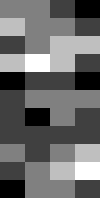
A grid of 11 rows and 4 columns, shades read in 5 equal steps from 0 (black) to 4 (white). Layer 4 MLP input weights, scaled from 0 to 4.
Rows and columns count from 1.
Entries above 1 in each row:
2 3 3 3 0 3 1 0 3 3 2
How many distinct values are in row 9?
3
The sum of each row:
5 8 9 11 2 7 4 4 8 10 5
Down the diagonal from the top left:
2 2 3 1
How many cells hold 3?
7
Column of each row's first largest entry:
1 1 3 2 2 2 3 1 4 4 2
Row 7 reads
1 0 2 1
